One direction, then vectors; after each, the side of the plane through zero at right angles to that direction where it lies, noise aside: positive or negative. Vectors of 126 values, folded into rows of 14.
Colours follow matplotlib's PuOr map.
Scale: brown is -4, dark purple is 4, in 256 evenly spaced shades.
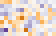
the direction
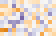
negative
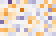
negative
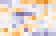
negative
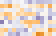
negative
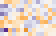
positive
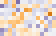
positive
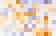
positive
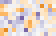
negative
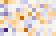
positive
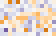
positive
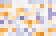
negative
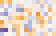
positive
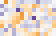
positive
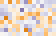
positive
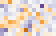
positive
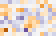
negative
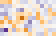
positive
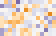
positive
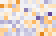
negative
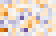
negative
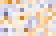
positive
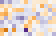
negative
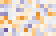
positive
